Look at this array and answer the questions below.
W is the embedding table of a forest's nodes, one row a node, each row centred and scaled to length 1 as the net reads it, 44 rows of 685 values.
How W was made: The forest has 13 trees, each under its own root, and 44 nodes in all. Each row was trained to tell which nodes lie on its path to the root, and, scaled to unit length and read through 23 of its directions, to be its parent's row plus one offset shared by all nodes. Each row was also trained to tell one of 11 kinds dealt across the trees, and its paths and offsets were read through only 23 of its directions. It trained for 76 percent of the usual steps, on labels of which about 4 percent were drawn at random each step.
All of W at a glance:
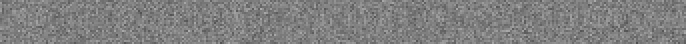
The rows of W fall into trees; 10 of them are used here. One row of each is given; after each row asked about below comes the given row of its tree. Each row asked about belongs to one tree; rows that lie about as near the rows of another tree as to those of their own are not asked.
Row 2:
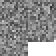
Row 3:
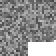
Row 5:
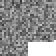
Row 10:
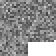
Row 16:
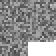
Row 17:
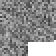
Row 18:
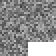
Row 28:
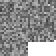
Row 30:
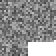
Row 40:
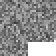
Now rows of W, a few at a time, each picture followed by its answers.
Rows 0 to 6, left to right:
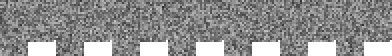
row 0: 30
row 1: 18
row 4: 10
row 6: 40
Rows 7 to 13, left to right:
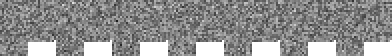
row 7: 5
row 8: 2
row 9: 2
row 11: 30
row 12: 30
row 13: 16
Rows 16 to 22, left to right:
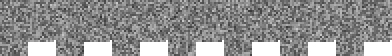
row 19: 16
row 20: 10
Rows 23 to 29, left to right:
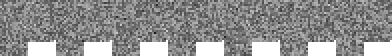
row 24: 2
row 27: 18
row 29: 40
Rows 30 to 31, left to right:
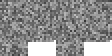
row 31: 40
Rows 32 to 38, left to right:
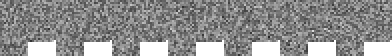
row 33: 40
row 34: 3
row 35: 16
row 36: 30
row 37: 28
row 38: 2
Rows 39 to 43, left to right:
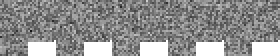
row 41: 28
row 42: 16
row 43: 28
